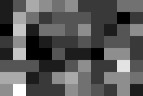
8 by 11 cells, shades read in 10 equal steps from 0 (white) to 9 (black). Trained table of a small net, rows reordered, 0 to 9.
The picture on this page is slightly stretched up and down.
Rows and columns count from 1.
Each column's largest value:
9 6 9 9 8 8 8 9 8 9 8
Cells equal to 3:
5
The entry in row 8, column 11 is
8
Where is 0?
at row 8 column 2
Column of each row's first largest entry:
1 10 1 3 3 4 3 11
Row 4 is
7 4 9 8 7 7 6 7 6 6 7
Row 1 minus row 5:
0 4 -6 -5 -1 -4 -1 -2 3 1 -2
